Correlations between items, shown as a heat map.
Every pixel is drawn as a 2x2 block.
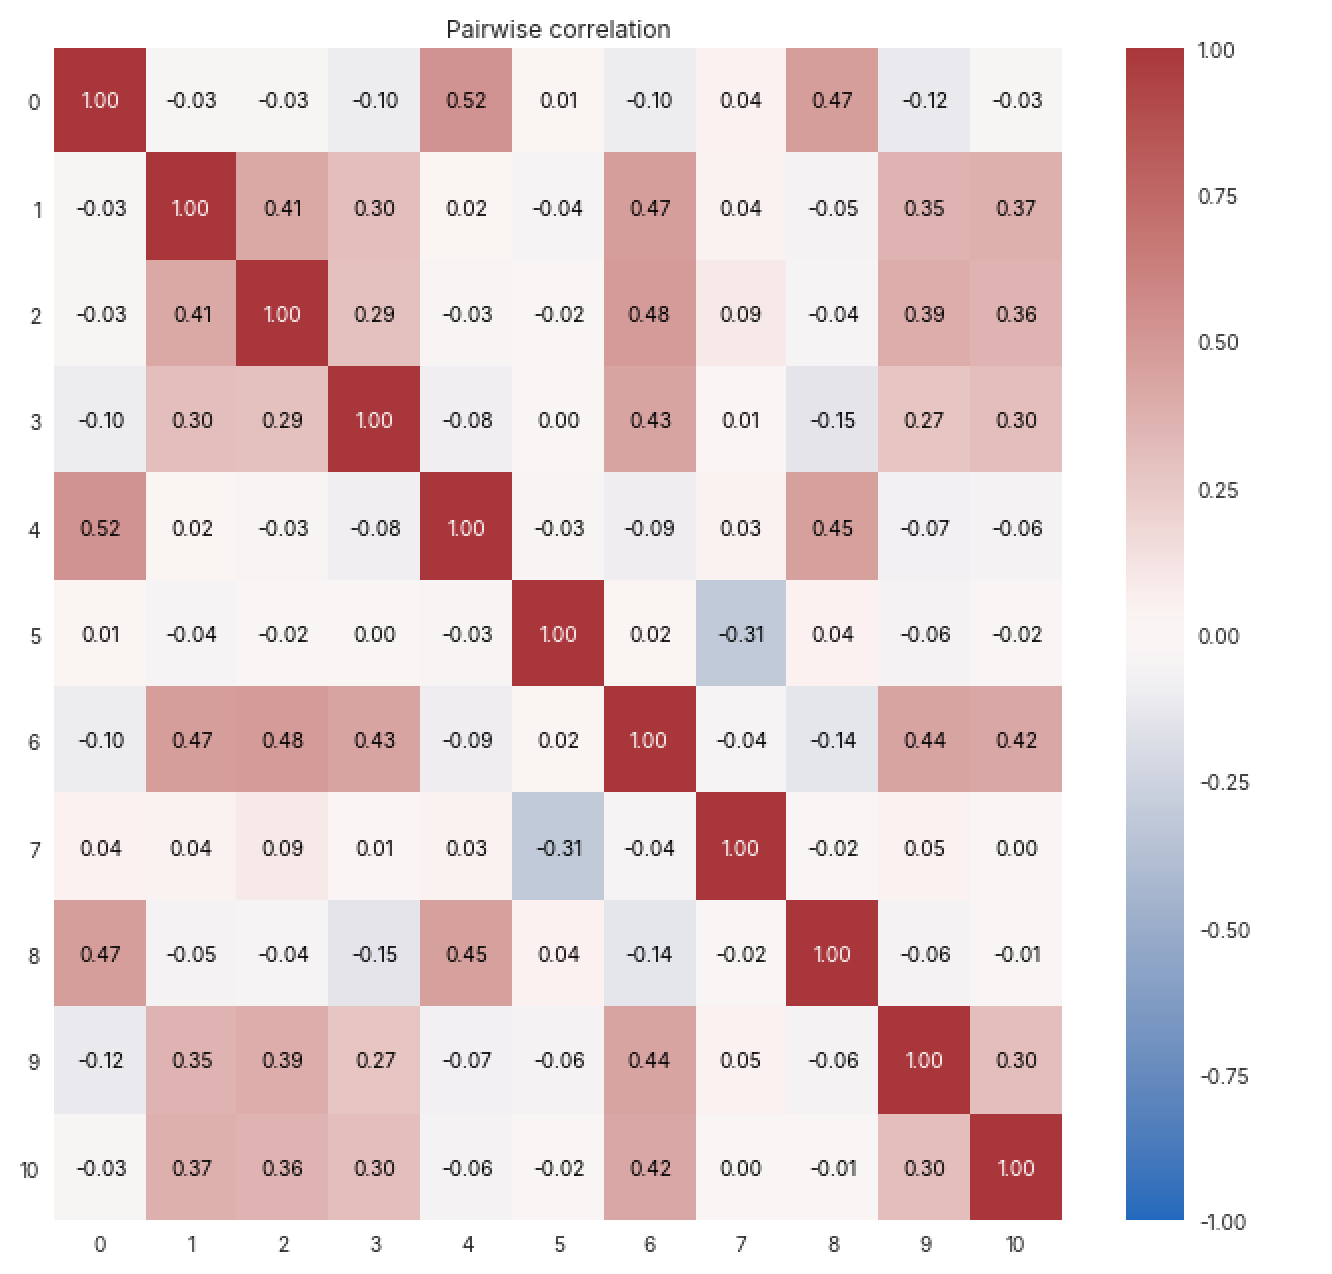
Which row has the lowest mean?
5
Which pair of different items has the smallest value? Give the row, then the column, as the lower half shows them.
7, 5
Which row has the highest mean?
2
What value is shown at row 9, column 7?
0.05
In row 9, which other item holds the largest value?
6
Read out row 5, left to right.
0.01 -0.04 -0.02 0.00 -0.03 1.00 0.02 -0.31 0.04 -0.06 -0.02
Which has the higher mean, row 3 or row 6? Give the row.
6
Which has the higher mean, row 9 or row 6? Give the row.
6
